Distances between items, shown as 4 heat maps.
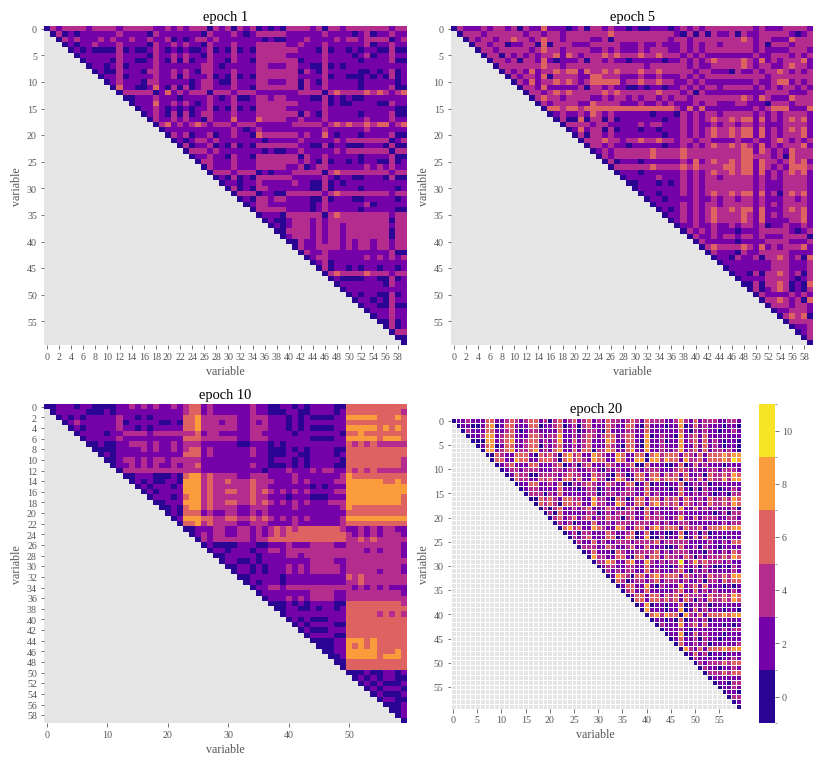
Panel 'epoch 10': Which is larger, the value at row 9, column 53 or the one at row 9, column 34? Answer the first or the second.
the first
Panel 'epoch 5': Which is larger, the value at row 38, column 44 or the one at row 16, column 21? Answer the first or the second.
the second
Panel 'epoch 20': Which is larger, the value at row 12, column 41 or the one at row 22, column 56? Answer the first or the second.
the second
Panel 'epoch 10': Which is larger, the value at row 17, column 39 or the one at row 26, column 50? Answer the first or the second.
the second
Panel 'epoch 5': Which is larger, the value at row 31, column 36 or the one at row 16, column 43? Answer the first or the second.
the second
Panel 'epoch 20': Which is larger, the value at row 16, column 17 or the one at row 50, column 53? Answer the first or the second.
the second
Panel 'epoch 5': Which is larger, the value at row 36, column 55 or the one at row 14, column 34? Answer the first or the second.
the second
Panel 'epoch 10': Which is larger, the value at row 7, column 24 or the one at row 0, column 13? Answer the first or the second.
the first
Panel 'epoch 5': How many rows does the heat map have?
60
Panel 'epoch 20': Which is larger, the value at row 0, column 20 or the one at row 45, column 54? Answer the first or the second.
the second
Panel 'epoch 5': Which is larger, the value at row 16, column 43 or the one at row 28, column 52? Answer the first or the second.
the first
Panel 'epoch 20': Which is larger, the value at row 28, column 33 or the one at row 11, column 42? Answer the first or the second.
the second
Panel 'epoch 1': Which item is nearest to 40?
41
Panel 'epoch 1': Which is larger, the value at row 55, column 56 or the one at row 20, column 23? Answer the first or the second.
the second
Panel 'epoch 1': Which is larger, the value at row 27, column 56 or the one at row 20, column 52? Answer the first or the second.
the first
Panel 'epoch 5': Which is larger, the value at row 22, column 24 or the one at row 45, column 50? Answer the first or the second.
the first
